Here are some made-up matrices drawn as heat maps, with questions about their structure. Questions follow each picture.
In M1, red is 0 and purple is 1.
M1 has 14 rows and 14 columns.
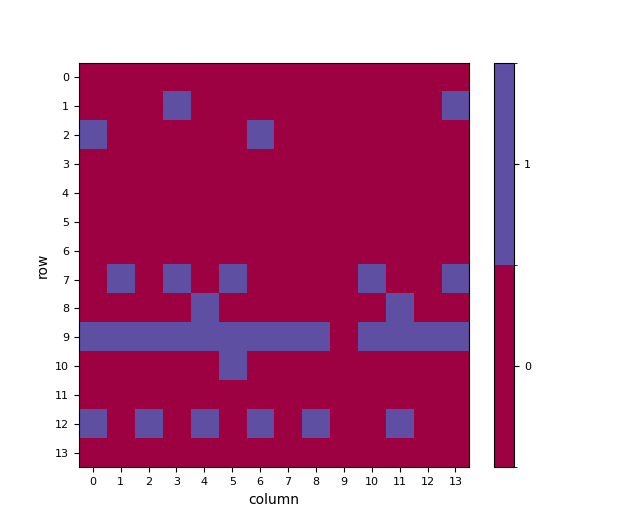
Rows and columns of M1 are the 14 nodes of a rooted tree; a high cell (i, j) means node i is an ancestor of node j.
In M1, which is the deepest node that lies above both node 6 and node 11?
12
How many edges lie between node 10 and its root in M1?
2
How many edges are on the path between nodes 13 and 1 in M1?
1
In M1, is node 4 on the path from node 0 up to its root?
no
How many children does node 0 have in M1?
0
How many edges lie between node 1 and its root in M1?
2
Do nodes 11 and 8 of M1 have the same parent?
no
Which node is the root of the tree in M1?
9
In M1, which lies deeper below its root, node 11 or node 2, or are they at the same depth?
node 11
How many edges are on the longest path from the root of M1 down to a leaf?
3
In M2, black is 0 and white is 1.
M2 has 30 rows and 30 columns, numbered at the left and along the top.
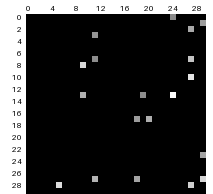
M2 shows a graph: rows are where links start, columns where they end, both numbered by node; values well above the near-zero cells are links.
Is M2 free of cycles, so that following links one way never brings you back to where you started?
yes
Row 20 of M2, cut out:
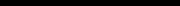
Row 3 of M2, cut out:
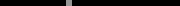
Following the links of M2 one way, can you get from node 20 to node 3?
no
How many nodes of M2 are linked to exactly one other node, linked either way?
10
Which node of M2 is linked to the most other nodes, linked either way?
node 27
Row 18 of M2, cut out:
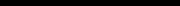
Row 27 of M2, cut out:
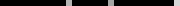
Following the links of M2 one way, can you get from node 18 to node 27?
no
